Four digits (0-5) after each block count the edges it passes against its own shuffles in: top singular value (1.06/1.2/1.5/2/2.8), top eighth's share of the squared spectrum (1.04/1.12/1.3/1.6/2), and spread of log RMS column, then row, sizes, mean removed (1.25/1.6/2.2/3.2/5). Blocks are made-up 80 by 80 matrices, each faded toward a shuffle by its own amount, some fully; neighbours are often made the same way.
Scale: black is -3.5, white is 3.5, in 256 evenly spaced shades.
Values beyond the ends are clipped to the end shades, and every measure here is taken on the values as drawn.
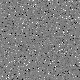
0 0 0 0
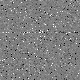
2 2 0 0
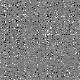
2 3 2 2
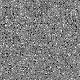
3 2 1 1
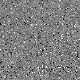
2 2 1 2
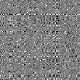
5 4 2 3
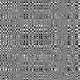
5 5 4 4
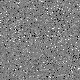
2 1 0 0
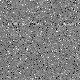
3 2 0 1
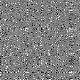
4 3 2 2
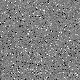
2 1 0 0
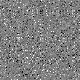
4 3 1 1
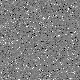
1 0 0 0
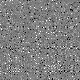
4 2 0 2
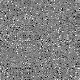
4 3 1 1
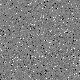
1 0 0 0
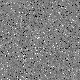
0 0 0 0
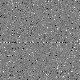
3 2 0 1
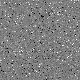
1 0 0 0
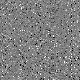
3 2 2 1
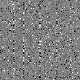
4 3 2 2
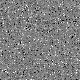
2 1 0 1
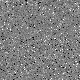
0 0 0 0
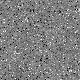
0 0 0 0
